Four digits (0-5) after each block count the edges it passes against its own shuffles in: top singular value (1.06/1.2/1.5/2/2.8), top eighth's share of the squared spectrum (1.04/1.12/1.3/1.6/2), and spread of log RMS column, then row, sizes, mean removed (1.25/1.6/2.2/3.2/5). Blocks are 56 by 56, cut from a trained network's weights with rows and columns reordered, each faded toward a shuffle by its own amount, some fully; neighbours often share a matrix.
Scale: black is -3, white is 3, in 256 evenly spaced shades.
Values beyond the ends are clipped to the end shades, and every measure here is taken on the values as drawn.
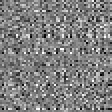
4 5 2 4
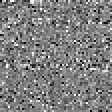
3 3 0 2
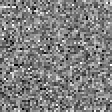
0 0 0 0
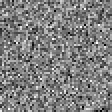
0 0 0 0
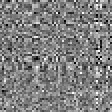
4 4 2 3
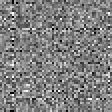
4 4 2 2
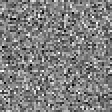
0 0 0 0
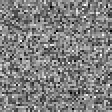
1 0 0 0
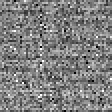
2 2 1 0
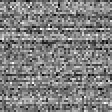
4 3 0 2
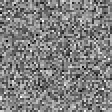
0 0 0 0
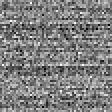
3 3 0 1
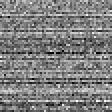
4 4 0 3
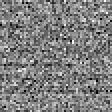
2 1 0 0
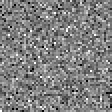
0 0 0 0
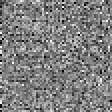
3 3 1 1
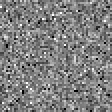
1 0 0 0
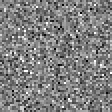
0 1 0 0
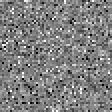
1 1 0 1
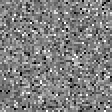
2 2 0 1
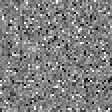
2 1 0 0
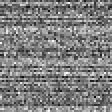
4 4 0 2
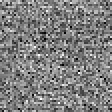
2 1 0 0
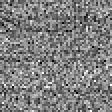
1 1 0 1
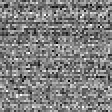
3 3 0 1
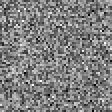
0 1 0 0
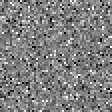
2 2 0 1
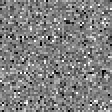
2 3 0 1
